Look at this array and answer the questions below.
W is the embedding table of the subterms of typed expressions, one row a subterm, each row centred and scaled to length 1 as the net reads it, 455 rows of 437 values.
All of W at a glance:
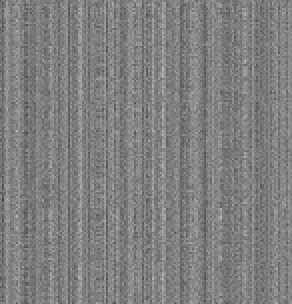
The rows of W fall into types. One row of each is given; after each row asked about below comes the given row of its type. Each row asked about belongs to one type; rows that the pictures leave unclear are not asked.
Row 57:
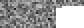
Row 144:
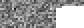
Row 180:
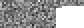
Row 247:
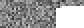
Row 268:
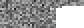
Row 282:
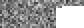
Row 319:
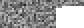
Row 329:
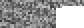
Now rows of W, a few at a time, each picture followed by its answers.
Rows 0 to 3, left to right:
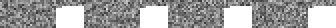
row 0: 57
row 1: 144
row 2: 180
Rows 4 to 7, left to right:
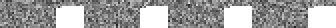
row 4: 247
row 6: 282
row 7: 180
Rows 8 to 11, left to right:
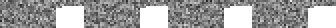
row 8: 282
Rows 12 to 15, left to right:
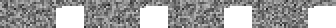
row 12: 57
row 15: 268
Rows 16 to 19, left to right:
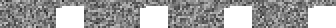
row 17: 329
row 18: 144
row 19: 180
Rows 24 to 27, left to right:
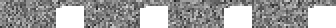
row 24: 247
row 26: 247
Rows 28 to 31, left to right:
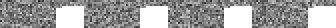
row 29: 319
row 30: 57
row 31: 180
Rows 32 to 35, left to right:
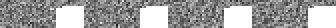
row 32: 268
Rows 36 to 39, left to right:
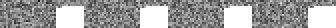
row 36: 329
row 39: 282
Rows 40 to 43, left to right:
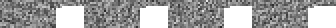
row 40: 329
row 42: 180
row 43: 319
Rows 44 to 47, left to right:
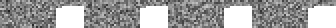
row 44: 268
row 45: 57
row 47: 268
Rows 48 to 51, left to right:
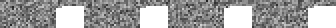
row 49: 57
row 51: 319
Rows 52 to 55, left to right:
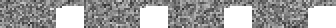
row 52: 268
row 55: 268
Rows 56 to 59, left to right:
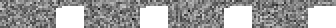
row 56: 57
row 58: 144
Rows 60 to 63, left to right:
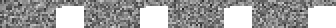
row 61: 329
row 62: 268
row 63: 180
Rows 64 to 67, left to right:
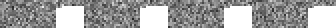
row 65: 282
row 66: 282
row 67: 180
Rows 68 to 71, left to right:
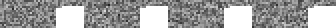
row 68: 180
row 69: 319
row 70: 329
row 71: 319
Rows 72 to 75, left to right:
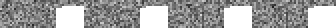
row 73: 57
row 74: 57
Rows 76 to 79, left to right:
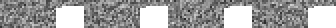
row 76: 319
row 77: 57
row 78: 144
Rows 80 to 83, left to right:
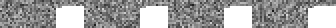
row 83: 144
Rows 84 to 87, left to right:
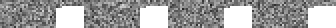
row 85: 57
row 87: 268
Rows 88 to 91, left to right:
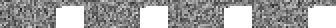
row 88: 329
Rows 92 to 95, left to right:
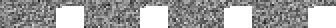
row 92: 319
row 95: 319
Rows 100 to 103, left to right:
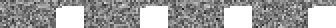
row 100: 57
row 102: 57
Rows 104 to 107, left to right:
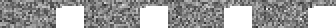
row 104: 329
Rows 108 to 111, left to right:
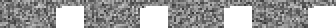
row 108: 329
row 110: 319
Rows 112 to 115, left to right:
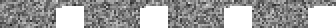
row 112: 319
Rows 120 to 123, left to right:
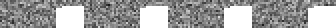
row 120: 57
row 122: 57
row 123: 319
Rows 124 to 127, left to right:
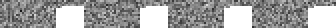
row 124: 144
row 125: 329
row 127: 282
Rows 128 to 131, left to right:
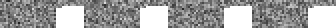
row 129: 282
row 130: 57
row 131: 329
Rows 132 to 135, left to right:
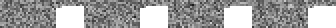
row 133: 329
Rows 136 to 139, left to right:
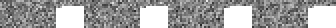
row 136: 180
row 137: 282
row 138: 144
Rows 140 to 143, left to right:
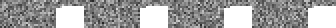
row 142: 268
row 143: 247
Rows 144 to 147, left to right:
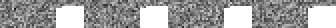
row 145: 282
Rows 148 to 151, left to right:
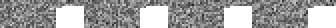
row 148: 144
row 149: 282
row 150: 319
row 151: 144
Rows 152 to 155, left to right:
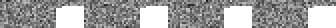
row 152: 268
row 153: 268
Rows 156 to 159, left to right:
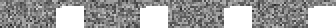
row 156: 247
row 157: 329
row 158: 180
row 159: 268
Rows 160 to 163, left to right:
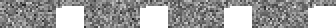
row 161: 282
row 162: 180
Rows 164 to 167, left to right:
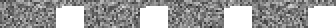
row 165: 57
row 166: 180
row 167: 57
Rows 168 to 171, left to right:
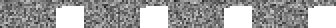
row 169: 57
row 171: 57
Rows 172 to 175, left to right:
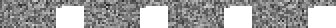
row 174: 329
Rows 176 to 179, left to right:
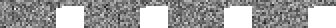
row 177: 57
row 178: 180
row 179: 319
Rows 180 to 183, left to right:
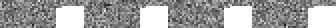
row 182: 282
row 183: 180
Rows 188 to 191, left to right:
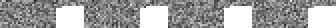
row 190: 319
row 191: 180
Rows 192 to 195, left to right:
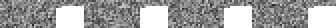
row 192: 144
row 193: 329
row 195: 268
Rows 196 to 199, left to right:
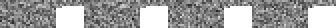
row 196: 57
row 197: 57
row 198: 282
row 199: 329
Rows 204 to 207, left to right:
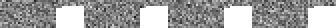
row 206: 282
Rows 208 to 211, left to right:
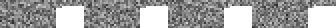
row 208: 57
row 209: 57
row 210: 180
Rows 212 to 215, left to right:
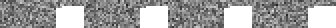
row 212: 180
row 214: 329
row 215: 319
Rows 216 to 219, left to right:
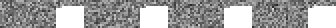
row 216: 180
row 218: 268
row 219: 247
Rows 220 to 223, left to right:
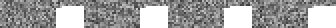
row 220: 247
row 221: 329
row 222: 180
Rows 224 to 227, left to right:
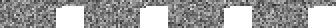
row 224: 144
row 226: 319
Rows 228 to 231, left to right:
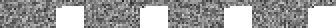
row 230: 329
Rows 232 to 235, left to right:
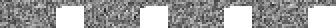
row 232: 329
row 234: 319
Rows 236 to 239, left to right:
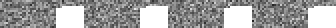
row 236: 329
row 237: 144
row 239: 268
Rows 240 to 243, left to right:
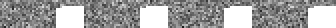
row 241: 282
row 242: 319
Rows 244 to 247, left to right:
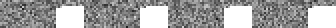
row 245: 282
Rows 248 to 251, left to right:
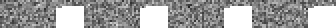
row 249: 329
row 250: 57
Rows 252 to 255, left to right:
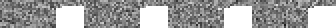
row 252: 329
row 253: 180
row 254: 268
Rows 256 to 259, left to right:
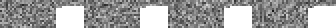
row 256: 268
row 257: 144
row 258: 282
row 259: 144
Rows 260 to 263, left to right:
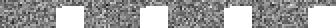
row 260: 319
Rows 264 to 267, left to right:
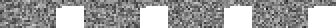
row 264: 329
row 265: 329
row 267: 319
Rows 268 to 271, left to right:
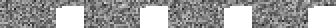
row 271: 319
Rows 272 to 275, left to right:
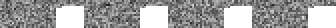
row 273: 144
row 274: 282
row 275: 319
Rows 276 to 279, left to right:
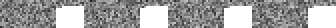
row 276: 282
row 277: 247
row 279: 329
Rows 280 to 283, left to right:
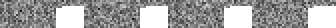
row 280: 282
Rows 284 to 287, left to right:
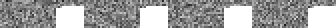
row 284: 247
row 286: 144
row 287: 247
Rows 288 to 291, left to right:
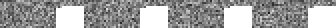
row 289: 282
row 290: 57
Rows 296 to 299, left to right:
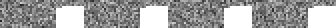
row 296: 268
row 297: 180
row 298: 329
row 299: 180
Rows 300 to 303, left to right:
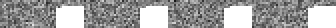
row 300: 329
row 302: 268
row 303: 319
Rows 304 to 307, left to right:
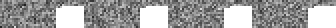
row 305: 329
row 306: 144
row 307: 268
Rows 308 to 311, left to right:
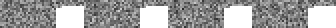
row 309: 180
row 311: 57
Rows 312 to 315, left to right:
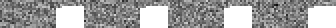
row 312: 329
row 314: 180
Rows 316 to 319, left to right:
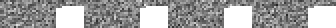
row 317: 319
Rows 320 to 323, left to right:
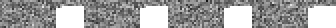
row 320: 329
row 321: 329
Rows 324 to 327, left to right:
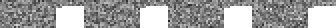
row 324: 319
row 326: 268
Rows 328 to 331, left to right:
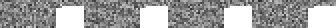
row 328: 329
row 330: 329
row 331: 268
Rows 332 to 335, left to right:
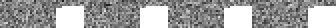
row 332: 282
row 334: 57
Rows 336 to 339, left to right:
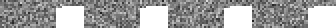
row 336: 319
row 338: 144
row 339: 268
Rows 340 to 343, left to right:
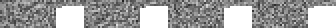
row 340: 57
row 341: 319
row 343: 268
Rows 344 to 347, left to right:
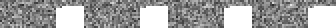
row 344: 57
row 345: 282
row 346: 329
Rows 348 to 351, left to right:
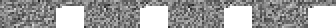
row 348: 319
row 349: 247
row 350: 247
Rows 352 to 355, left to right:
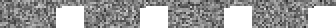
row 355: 319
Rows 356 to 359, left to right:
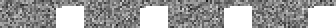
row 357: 247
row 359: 268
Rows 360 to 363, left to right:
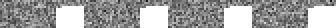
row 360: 329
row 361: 282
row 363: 144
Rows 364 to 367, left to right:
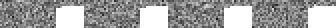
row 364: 180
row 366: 57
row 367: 247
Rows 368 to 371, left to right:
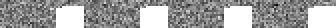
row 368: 268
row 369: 282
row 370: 319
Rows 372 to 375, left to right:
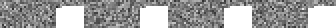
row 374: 329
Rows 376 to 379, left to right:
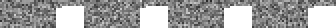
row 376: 329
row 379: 57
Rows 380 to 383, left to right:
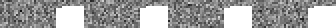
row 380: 282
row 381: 268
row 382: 268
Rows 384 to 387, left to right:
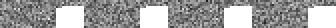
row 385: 282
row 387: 319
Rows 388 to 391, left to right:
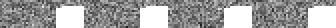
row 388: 329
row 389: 180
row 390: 268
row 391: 180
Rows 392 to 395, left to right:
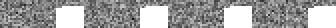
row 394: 319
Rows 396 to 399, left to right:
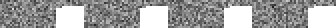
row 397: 319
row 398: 180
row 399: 57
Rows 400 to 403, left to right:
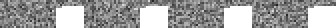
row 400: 57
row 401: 144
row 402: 57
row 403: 319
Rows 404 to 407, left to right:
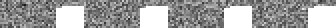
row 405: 180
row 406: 57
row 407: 144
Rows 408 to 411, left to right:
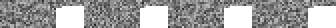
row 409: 247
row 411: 319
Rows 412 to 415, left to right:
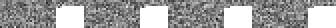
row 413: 329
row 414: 57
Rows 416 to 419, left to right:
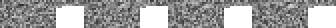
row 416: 144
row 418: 57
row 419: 57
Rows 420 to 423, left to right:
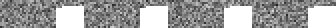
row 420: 282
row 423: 319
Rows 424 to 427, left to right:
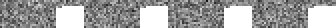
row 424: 282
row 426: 329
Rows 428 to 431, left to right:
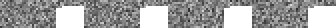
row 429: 180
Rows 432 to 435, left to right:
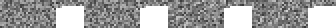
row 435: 180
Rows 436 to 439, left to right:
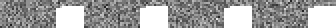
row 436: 247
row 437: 57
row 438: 329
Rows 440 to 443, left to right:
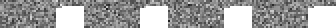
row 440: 319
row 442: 268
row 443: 319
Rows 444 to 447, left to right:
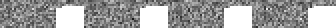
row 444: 144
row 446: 180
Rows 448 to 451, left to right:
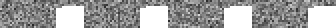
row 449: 57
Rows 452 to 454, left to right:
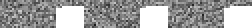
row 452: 319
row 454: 319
